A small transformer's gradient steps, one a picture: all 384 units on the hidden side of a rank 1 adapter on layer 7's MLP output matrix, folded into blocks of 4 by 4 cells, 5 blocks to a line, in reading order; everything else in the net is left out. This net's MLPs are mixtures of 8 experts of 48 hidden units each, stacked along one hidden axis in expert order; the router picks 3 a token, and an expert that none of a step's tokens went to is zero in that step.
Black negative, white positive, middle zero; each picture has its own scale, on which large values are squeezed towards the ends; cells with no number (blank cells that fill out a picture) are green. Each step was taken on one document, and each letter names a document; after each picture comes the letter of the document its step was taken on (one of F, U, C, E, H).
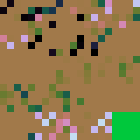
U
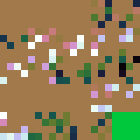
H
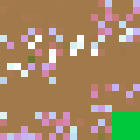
H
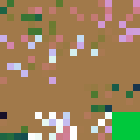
H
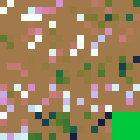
U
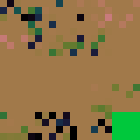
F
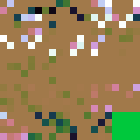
U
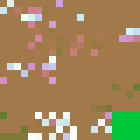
F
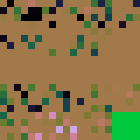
U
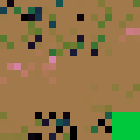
F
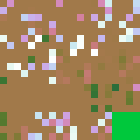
H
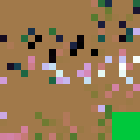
H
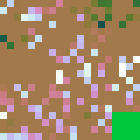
U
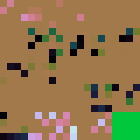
H
